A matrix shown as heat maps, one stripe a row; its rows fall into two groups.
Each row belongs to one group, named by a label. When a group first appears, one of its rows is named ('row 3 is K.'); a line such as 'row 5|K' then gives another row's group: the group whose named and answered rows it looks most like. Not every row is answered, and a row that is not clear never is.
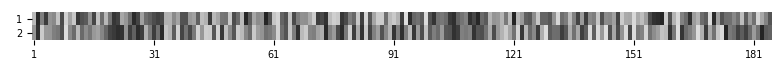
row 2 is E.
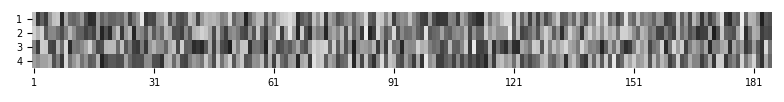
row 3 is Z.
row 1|E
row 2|E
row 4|E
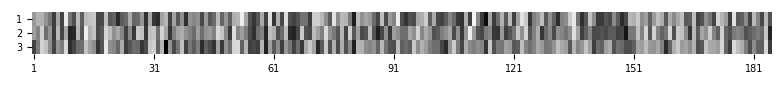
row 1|Z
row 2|Z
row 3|Z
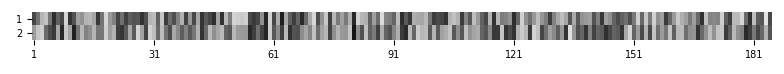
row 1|Z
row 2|Z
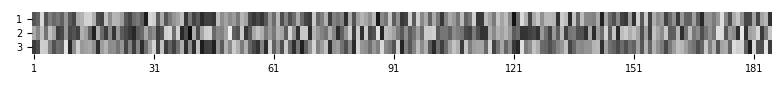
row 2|E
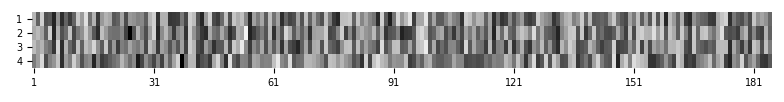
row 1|Z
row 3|Z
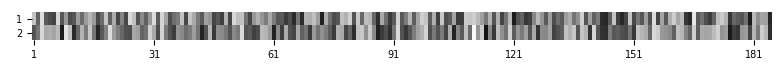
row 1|Z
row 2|Z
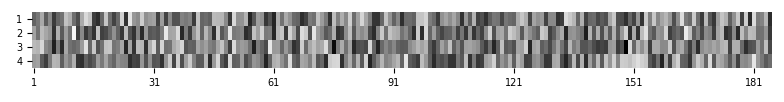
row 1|Z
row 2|E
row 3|Z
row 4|E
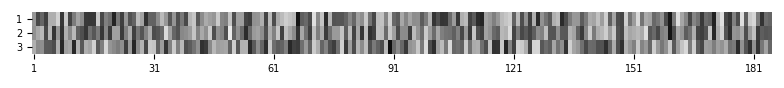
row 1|E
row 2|E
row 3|Z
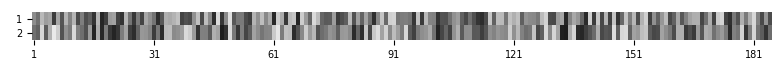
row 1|E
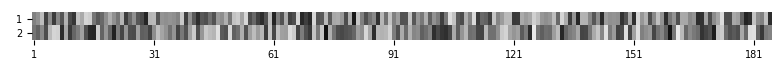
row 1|Z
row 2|E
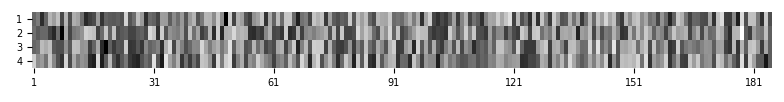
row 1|E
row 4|E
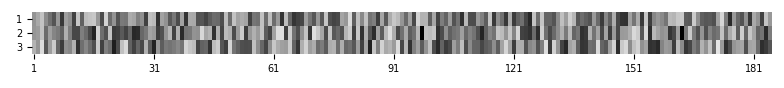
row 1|Z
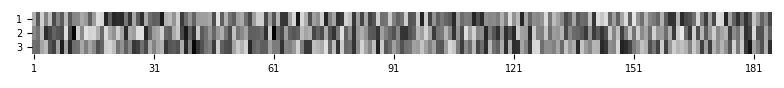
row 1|E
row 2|Z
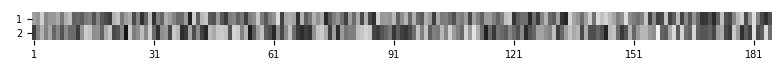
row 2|Z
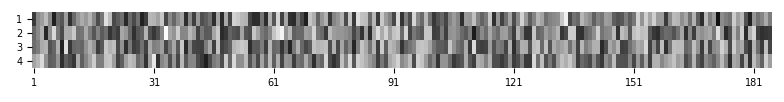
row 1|Z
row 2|E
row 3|Z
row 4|Z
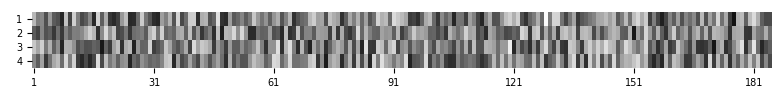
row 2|Z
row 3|E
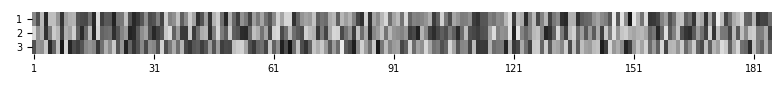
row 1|E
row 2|E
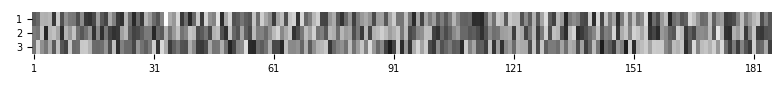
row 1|E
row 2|E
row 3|Z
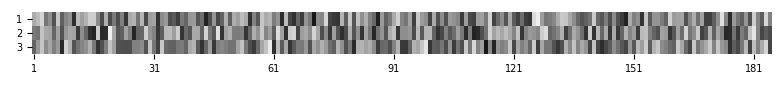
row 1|Z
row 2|E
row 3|Z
